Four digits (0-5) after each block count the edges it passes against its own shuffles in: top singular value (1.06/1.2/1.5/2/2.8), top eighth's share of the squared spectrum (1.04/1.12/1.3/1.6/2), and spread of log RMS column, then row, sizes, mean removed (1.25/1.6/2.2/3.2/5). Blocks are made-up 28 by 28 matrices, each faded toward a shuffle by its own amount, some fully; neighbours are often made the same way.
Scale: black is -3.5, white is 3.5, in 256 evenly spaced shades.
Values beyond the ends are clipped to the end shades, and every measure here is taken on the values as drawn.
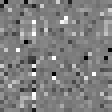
3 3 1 1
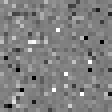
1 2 0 0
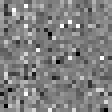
2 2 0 0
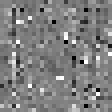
3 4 2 2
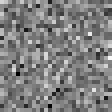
1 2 0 0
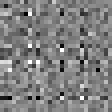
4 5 2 2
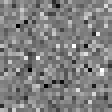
0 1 0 0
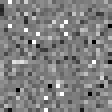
0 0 0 0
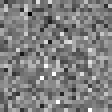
0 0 0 0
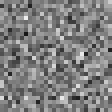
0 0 0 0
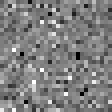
0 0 0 0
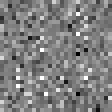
0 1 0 0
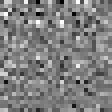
3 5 2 2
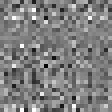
3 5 2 2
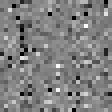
2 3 1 0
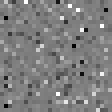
0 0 0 0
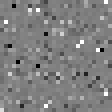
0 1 0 0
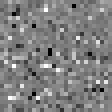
1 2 0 0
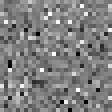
1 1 0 0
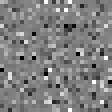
0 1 1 0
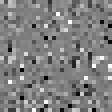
2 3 0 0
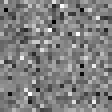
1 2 0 0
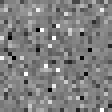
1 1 0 0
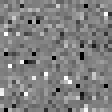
0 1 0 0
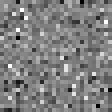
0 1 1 0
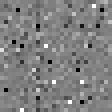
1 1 0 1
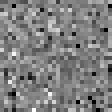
1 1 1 0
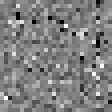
1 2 1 0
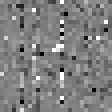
2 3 1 0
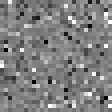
0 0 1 0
